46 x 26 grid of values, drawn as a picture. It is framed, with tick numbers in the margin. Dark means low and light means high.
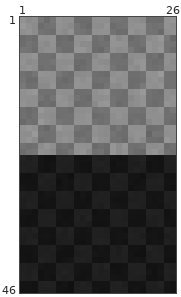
The table splits into 2 rows of 1 panel. Panel 1,1: middling, checkered. Panel 2,1: very low, checkered, faint in contrast.
